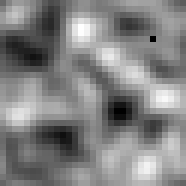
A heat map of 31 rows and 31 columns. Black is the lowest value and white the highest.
The halves do not mirror each other. The histogram is bell-shaped. One lone cell stands out, far lower than its neighbours. Overall the values sit about 50% of the way up the scale.
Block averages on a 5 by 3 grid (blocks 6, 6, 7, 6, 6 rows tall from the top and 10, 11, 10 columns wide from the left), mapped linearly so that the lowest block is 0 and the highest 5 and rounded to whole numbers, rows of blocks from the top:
243
043
434
223
235
